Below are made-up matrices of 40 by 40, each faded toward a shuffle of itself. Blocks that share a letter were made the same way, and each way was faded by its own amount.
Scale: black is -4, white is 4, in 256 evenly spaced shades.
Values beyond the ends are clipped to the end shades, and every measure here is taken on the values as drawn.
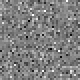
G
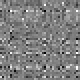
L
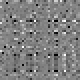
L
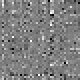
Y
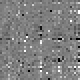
Y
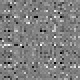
Y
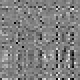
L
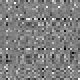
L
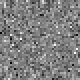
G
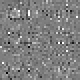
Y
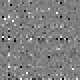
Y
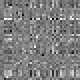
L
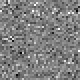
G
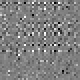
L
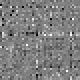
Y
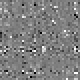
Y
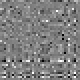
L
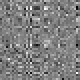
L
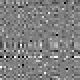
L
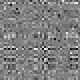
L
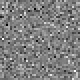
G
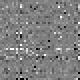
Y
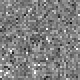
G
